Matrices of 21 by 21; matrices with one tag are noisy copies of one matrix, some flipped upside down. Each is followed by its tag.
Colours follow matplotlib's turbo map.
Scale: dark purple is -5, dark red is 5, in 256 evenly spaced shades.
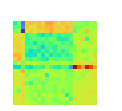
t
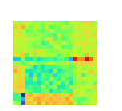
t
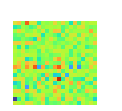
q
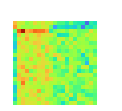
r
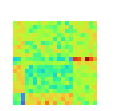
t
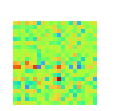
q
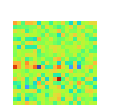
q
